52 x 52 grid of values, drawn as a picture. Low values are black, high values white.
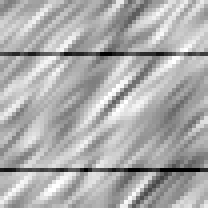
Odd lines: rows 14 and 43. Ninth with the lowest average: bottom right. Histogram: skewed, a long tail of low values. Average level on the scale: 70%.
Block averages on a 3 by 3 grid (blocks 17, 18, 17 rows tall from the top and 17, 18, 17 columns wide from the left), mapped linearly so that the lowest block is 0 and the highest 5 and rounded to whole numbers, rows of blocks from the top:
4 1 5 / 5 5 2 / 4 3 0
